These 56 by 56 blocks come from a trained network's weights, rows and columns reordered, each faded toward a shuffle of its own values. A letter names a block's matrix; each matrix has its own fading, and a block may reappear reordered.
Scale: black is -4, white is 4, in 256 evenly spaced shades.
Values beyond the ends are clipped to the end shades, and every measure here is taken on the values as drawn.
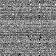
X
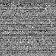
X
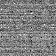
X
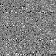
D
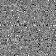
D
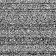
X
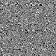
D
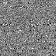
D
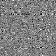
D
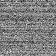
X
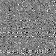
D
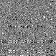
D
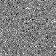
D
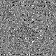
D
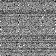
X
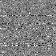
D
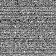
X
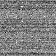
X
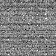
X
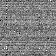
X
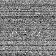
X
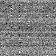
X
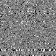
D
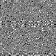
D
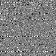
D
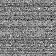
X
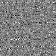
D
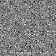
D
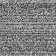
X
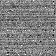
X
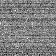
X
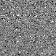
D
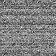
X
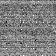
X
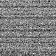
X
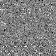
D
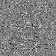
D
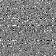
D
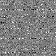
D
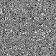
D
